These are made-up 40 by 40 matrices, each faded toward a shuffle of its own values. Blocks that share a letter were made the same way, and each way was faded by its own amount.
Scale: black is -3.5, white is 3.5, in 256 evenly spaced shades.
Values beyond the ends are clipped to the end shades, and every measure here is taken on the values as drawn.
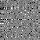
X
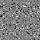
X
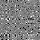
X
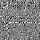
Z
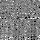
Z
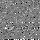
Z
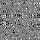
X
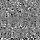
Z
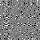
X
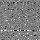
Z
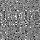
X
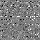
Z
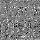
Z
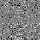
Z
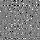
X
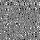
X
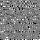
Z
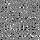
X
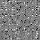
X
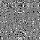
X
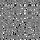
X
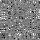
X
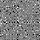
X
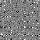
X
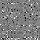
X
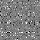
X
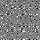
Z
